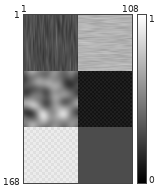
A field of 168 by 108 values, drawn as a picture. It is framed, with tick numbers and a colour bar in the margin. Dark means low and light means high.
It is made of 3 by 2 panels. Panel 1,1: low, streaked downward, faint in contrast. Panel 1,2: high, streaked across, faint in contrast. Panel 2,1: middling, smooth, strong in contrast. Panel 2,2: very low, checkered, faint in contrast. Panel 3,1: very high, checkered, faint in contrast. Panel 3,2: low, flat.
